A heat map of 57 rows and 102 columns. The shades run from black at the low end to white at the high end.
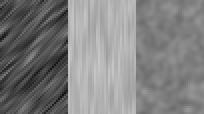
The table splits into one row of 3 panels. Panel 1,1: low, slanting up to the right. Panel 1,2: high, streaked downward, faint in contrast. Panel 1,3: middling, blotchy, faint in contrast.
